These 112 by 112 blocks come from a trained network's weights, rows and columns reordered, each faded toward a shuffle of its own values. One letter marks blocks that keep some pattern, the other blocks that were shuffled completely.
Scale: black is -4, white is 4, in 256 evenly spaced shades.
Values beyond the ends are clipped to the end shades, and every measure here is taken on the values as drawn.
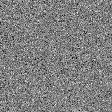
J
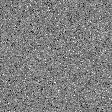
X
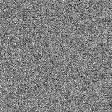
J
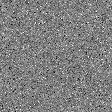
X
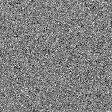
J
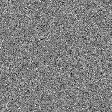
J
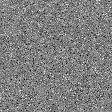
X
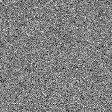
J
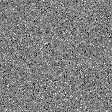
X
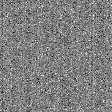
J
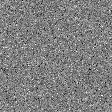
X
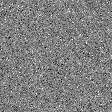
X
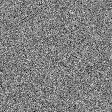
X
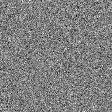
J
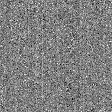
J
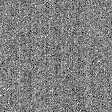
J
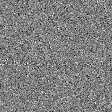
J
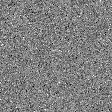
X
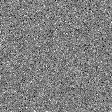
X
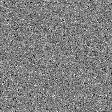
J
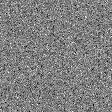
X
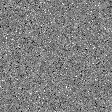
X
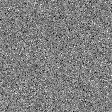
X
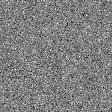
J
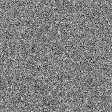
J
